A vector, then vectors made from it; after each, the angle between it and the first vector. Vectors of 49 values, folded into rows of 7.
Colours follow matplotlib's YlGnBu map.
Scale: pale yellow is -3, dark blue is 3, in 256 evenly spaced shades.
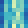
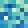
orthogonal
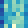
nearly parallel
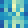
nearly parallel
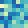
orthogonal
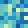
orthogonal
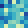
partly aligned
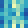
nearly parallel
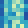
nearly parallel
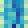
nearly opposite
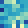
partly aligned
